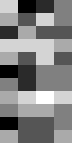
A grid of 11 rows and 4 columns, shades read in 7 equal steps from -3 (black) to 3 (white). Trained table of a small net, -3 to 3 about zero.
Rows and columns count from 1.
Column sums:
0 -5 5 2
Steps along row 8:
up up down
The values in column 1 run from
-3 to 2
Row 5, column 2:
-1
